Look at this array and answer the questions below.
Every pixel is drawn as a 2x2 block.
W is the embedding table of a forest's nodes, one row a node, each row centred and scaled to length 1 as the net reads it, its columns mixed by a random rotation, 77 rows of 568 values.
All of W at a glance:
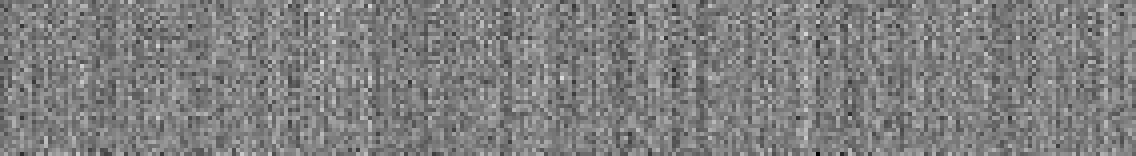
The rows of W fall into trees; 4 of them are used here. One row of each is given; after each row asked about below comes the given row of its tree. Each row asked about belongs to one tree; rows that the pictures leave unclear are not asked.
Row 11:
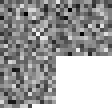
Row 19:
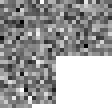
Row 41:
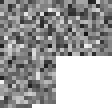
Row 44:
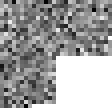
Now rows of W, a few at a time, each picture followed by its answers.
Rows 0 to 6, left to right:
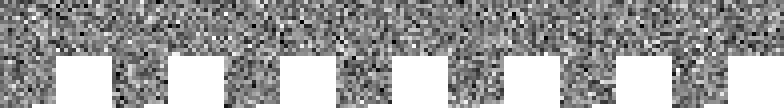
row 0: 11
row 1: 44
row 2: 41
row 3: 41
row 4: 19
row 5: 41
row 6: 11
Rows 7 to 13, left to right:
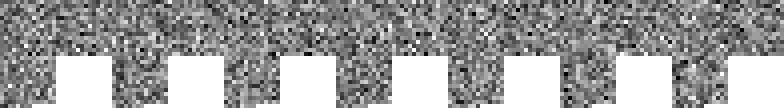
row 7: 11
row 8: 44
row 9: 19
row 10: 11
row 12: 44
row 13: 44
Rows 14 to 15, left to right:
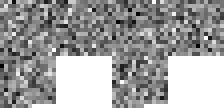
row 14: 44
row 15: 19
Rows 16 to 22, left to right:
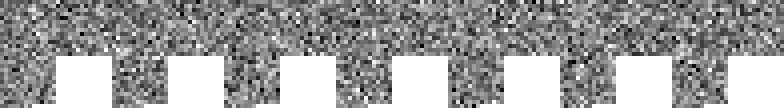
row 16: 11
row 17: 41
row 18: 19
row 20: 44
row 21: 44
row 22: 41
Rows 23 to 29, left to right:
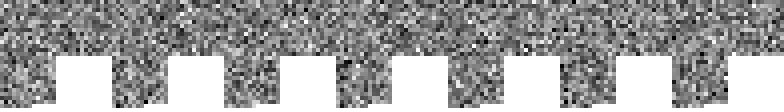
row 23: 44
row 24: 44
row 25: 41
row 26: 44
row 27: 11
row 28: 44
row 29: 19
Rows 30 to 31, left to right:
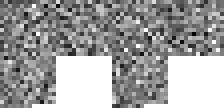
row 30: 11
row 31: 11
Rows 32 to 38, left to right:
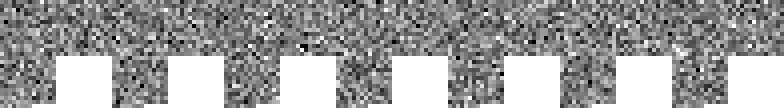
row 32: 19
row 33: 41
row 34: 11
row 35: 41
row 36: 19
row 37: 41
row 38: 41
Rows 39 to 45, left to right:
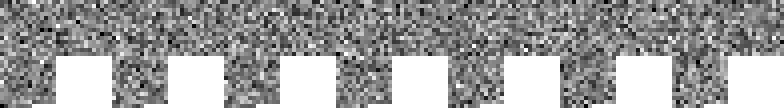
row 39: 41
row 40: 41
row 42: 41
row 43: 11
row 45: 44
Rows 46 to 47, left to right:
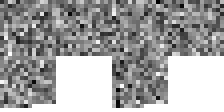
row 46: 41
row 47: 44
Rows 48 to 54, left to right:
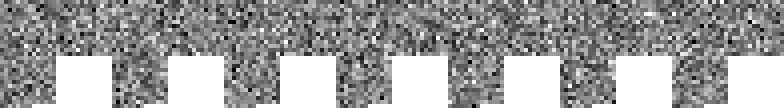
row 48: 11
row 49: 44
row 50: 19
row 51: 44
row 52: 11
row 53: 44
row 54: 41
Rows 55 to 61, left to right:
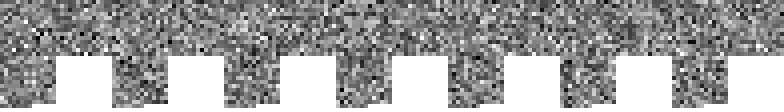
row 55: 11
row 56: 41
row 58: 44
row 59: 44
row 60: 44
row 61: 41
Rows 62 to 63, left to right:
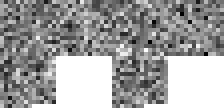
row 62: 44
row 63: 41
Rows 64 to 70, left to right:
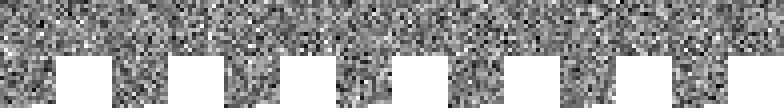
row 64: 41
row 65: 11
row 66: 11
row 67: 19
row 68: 41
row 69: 11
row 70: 11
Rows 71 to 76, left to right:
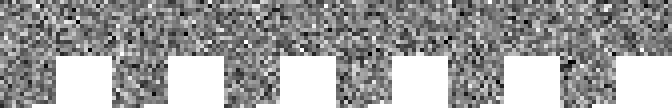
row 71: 41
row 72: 41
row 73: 11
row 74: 44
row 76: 44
